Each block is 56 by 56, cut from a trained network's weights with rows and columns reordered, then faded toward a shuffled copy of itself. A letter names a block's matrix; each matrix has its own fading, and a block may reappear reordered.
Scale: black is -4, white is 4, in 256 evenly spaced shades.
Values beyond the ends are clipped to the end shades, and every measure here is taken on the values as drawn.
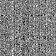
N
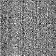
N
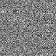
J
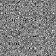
J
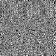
J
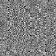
J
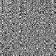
J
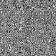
J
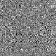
J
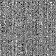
N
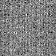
N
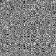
J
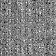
N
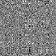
J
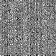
N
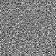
J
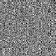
J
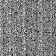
N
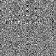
J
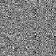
J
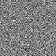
J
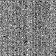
N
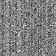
N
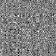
J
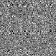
J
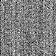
N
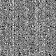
N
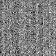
N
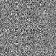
J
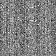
N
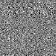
J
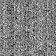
N
